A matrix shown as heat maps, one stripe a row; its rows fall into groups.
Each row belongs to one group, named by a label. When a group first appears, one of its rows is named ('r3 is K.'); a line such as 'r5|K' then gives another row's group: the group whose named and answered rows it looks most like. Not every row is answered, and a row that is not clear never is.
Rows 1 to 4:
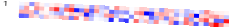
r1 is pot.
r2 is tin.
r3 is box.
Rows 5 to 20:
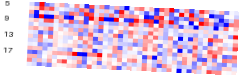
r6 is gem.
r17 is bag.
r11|box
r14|box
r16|box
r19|tin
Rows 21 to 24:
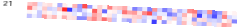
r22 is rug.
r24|bag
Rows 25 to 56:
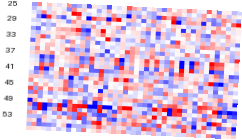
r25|rug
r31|bag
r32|bag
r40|gem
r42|bag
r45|rug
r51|bag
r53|pot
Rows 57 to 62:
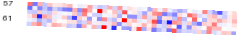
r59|box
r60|pot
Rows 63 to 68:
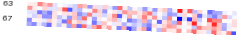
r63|gem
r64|rug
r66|box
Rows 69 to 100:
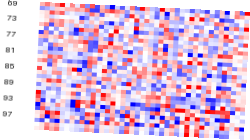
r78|bag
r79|bag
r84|pot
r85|rug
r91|rug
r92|rug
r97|pot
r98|box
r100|gem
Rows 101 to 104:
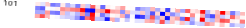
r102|bag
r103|box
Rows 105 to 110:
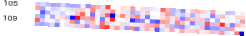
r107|bag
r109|rug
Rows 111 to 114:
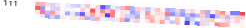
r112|rug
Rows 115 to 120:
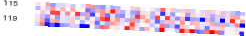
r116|bag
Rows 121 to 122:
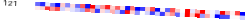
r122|gem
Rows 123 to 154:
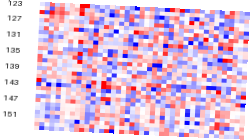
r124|pot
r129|rug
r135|pot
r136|rug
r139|box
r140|rug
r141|tin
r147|tin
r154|bag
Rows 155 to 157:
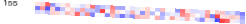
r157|pot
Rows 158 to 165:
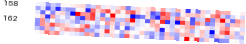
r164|bag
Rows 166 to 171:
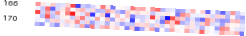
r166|rug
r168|tin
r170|pot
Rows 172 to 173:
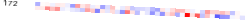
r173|gem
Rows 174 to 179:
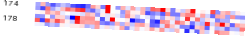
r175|bag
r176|gem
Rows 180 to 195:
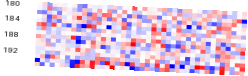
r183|pot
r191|pot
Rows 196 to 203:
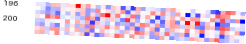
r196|pot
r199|gem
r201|box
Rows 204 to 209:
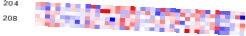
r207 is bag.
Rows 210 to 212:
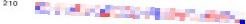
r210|tin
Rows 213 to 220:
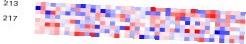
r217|rug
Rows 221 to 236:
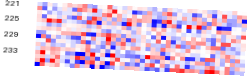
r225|gem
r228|bag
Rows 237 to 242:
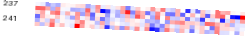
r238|box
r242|tin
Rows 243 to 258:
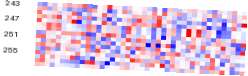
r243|bag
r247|rug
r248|gem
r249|gem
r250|bag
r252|bag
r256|rug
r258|box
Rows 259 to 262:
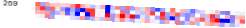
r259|tin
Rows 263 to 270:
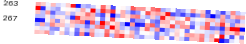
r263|rug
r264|rug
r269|box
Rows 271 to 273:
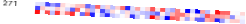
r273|tin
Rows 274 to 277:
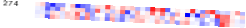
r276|pot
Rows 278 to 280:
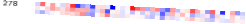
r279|tin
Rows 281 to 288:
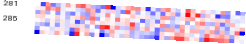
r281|bag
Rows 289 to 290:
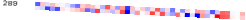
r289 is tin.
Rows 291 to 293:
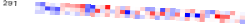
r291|bag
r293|box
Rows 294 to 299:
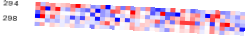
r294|tin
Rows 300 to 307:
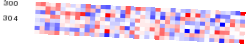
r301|gem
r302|bag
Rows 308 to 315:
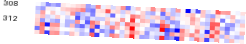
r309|bag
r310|rug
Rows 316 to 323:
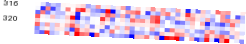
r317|bag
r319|rug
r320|rug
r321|tin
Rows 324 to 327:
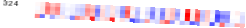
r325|gem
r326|gem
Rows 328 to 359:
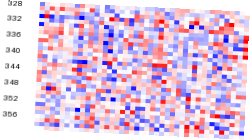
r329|tin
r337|box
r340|rug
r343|tin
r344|rug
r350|gem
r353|box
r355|box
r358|box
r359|gem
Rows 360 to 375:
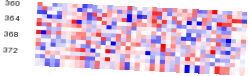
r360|tin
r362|box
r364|rug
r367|tin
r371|bag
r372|gem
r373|bag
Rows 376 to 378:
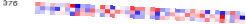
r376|rug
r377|box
